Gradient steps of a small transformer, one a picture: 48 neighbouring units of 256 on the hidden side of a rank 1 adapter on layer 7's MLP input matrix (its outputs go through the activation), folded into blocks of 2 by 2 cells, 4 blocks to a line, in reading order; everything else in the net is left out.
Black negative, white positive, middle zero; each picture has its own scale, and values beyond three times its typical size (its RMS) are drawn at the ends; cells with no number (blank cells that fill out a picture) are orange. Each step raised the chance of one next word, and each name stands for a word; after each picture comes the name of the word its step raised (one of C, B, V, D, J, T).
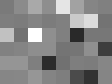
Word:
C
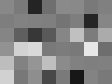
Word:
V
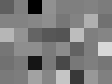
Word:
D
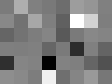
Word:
V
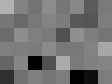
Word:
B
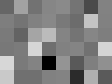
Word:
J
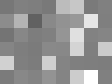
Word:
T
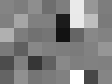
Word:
V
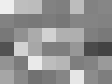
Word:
D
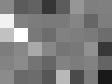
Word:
T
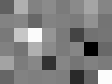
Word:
C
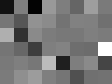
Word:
D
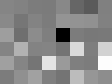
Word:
J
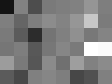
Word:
D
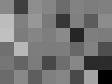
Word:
T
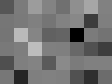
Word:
T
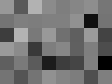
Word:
J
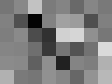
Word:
V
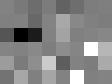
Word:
C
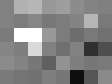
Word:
C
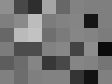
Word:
J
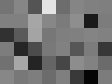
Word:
J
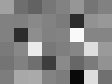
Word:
T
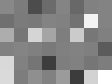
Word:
C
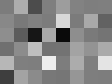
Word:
J
